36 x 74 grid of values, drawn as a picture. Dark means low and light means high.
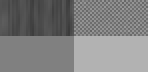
The table splits into 2 rows of 2 panels. Panel 1,1: low, streaked downward, faint in contrast. Panel 1,2: middling, checkered. Panel 2,1: middling, flat. Panel 2,2: high, flat.
